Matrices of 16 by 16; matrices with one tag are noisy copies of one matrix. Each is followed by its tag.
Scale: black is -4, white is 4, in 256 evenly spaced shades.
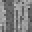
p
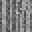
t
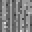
t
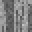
p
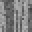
p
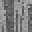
p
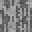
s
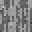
s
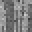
p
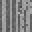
t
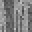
p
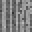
t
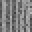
t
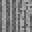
t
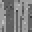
p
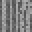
t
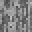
s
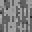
s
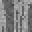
p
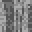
p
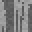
p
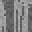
p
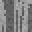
p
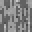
s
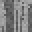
p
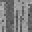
p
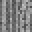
t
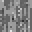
s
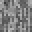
s
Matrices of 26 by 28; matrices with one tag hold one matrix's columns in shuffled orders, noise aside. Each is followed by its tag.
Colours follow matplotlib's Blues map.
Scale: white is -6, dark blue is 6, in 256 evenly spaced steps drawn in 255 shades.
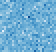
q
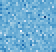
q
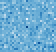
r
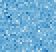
q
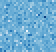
q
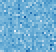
q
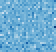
r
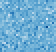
r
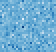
r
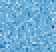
r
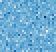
q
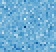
r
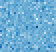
r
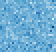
r
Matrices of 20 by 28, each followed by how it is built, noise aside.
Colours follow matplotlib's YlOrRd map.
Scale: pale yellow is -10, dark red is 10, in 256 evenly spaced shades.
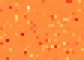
sparse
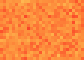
noise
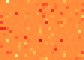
sparse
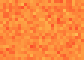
noise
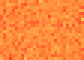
noise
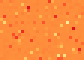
sparse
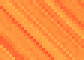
Toeplitz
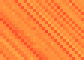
Toeplitz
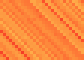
Toeplitz
